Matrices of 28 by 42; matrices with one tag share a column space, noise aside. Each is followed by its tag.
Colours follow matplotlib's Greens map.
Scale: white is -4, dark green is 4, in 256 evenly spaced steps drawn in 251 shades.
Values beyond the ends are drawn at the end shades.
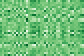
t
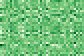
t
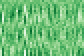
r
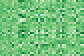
t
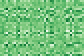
t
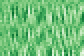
r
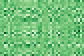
t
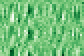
r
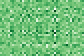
t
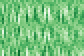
r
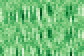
r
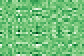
t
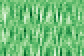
r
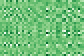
t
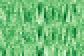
r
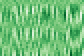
r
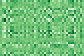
t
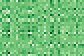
t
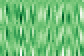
r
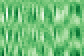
r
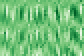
r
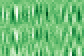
r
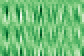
r
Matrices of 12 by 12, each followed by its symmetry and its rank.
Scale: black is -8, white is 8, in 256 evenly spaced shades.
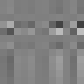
neither, rank one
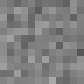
antisymmetric, full rank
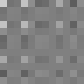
symmetric, rank one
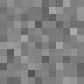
antisymmetric, full rank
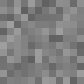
antisymmetric, full rank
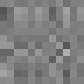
neither, rank two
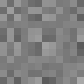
symmetric, rank two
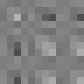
symmetric, rank two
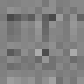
neither, rank two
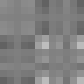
symmetric, rank one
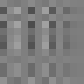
neither, rank one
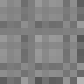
symmetric, rank one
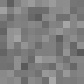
antisymmetric, full rank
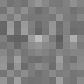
neither, rank two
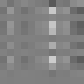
neither, rank one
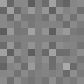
symmetric, rank two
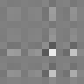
symmetric, rank one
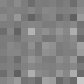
symmetric, rank two
